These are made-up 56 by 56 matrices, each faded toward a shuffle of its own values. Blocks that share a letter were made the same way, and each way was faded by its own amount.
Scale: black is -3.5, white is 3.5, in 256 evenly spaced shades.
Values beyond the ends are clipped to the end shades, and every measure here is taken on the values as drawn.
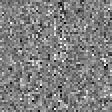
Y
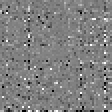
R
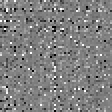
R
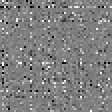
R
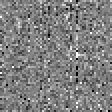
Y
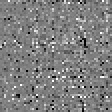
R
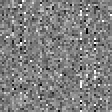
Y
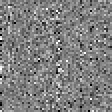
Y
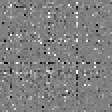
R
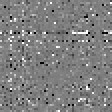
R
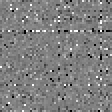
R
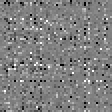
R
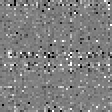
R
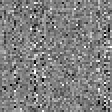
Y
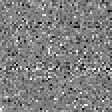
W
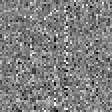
Y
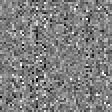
Y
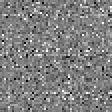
W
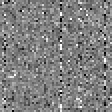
Y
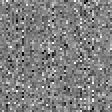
Y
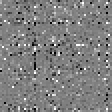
R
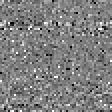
W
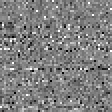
W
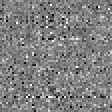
W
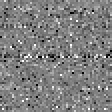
W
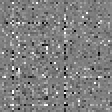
R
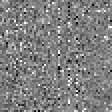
Y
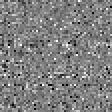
W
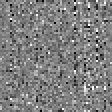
Y
